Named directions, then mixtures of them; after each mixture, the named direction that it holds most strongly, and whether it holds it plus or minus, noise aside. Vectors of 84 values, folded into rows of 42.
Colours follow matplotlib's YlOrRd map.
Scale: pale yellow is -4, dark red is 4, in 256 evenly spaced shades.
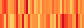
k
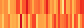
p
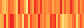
k, minus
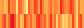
k, minus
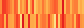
k, plus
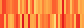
k, plus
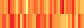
p, minus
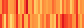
k, plus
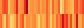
k, plus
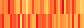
p, minus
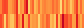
k, plus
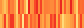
k, minus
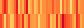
k, plus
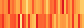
p, minus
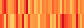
k, plus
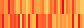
p, minus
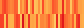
k, plus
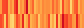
k, plus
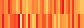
p, minus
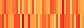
k, plus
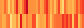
p, plus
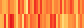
k, minus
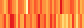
k, minus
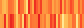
k, minus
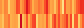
p, plus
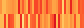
k, minus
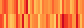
k, plus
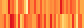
k, minus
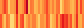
k, plus
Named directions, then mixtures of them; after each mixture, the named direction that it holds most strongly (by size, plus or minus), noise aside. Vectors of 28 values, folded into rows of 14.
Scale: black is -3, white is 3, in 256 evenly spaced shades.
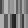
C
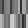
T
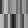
C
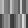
T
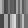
C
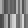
C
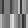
T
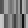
C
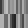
C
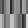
T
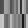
T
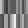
C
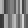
C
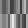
T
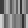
T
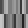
C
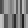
C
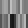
T
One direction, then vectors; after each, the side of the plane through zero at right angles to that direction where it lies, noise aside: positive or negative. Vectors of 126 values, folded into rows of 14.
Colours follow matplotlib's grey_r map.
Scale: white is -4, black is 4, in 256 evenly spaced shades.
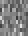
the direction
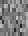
negative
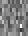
positive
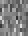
positive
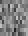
negative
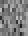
negative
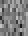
negative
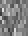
positive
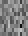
negative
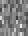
positive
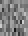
negative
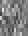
positive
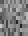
negative
